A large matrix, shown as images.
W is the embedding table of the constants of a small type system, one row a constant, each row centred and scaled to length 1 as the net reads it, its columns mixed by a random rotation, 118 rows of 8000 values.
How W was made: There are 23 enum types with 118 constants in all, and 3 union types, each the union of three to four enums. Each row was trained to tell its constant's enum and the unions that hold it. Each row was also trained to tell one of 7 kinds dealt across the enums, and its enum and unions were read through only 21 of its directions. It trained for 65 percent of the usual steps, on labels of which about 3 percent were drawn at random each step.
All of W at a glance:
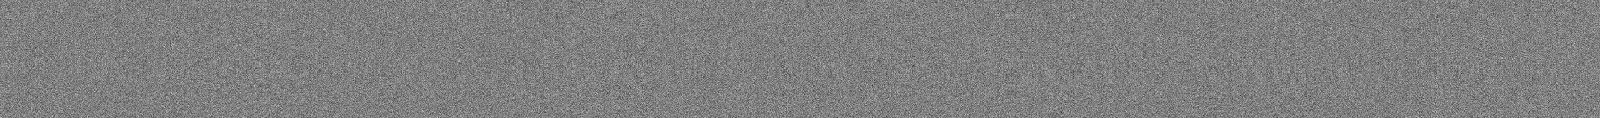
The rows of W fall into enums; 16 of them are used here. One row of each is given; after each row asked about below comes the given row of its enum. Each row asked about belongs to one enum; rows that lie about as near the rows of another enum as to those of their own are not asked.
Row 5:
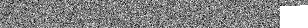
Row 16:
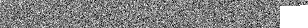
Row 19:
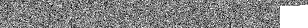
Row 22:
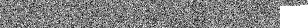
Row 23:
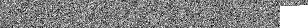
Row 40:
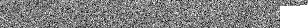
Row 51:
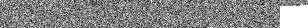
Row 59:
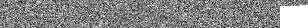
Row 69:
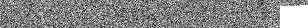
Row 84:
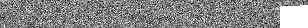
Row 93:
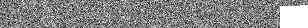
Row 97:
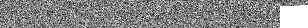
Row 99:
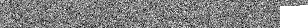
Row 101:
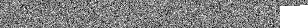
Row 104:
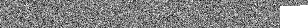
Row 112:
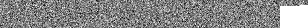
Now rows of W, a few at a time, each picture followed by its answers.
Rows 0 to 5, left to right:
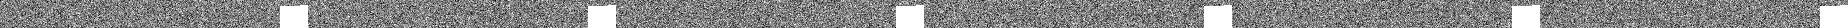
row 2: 23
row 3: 5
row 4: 69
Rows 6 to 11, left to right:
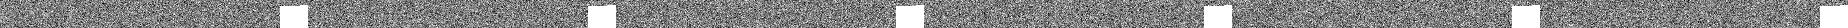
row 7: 97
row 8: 22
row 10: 84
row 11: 51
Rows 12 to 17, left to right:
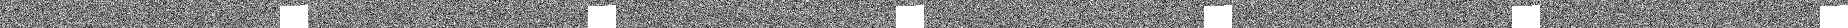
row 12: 22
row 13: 97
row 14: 104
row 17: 104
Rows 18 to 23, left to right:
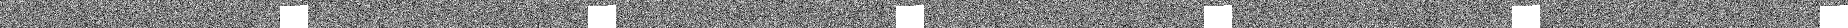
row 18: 40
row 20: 69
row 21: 112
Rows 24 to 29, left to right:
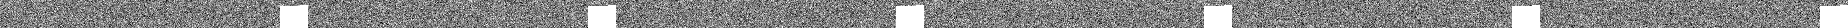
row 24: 69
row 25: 23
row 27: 22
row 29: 97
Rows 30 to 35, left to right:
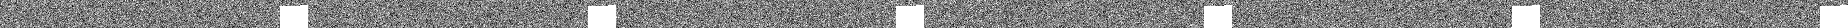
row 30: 93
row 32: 22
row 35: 112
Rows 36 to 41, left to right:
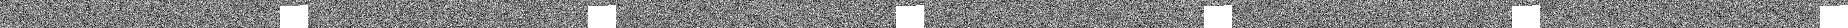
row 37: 23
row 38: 16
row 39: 19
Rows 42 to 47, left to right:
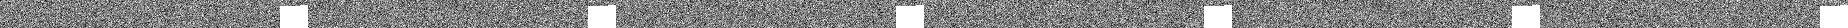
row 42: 40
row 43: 51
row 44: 93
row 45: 16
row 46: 51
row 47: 104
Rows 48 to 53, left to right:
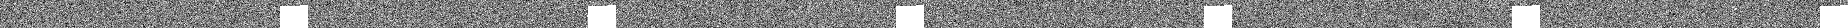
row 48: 5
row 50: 101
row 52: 19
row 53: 101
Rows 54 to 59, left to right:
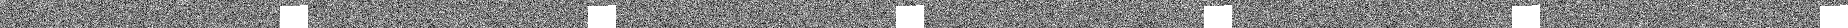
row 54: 5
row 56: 40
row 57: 19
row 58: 19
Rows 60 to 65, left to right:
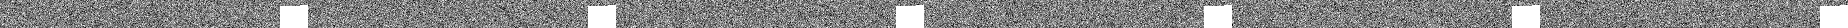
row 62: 93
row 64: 93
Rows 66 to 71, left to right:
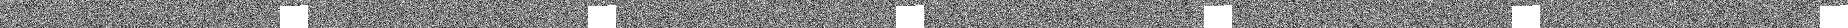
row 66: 40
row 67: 112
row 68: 112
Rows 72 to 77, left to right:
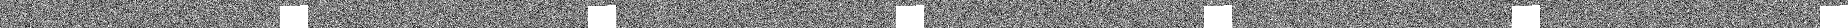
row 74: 69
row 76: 97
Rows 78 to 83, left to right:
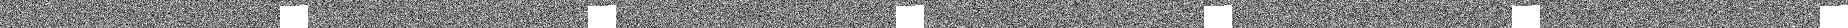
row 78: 97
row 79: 40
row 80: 69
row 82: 69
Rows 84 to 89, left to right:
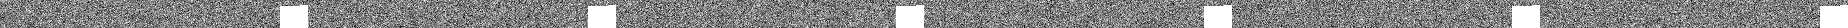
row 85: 23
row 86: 23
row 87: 19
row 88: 40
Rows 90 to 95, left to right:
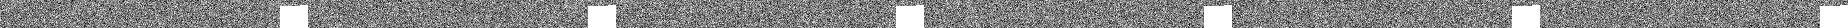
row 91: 51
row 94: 51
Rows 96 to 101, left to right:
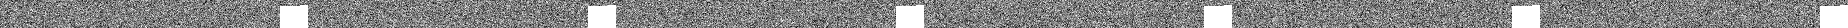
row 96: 19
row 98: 112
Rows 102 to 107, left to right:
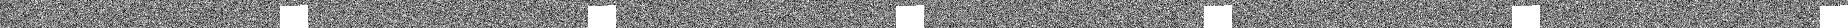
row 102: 69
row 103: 97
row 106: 84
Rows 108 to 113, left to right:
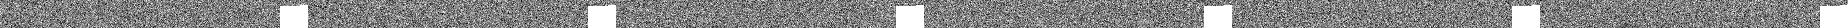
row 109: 104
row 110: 19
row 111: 97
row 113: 40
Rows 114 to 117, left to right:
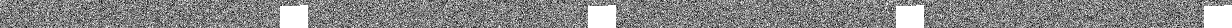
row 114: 5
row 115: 23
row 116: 22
